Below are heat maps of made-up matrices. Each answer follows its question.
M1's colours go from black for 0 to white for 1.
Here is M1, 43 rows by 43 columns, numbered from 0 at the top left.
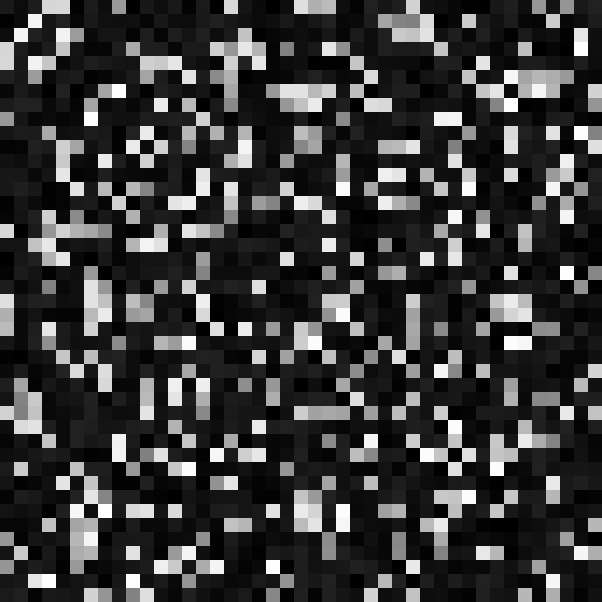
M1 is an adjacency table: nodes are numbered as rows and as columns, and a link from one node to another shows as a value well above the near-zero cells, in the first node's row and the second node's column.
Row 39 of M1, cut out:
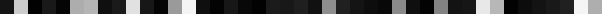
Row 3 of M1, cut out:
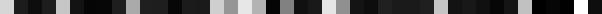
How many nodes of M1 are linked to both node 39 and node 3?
4
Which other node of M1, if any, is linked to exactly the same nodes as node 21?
node 22
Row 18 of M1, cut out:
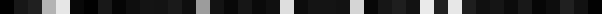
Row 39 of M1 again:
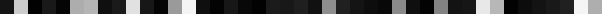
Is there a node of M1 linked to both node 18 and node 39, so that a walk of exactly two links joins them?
no
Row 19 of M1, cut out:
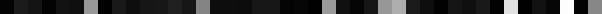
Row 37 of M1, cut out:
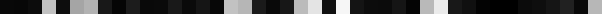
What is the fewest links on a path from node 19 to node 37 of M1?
2
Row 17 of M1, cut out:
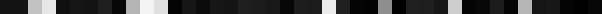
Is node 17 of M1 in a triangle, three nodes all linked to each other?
yes
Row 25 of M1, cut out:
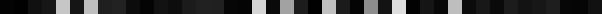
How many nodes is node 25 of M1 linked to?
8
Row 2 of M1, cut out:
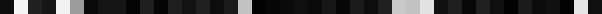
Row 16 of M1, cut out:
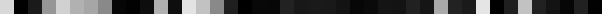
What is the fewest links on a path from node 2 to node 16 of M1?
2
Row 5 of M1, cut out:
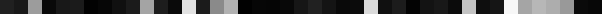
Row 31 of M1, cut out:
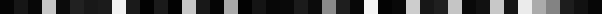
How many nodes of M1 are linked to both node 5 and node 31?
6
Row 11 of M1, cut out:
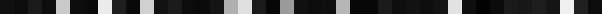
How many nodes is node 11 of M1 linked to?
9
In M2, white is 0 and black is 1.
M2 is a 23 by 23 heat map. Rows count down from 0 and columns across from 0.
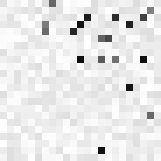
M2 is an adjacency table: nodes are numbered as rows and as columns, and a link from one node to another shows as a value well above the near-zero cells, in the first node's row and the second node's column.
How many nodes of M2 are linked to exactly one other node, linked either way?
5
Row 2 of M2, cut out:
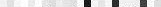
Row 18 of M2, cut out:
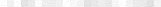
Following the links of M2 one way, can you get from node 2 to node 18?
yes
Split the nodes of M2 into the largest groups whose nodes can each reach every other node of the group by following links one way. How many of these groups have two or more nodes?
0
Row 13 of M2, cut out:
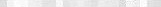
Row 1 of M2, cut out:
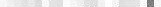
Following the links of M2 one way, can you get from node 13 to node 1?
no
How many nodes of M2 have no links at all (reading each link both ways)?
5
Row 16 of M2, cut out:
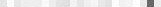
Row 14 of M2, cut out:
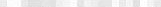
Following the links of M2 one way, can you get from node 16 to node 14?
yes
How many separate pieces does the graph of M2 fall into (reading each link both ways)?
7
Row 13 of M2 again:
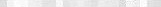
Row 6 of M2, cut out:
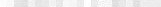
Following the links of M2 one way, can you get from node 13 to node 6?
no
